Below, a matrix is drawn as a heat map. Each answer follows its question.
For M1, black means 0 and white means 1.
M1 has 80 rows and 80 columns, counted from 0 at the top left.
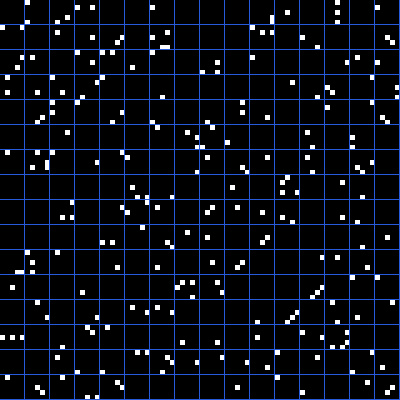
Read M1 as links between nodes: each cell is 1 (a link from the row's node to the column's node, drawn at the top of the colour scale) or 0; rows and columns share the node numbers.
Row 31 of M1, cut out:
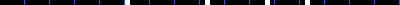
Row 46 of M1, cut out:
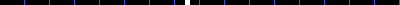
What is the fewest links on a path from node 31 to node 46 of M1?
4
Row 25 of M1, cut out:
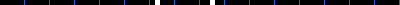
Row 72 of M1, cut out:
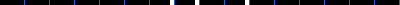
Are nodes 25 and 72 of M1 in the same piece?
yes
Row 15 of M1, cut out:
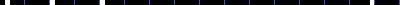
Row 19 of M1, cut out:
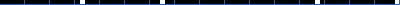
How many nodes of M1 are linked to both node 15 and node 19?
0
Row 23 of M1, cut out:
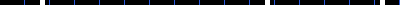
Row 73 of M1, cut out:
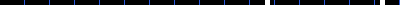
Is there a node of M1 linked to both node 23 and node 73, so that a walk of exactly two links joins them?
yes
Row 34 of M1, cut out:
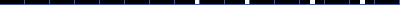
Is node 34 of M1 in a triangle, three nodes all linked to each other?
yes
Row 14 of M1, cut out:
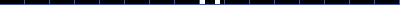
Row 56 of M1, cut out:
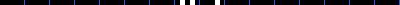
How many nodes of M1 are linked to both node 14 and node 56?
1
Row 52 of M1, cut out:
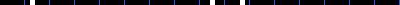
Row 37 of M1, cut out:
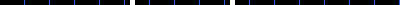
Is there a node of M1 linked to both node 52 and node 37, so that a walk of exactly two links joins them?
no
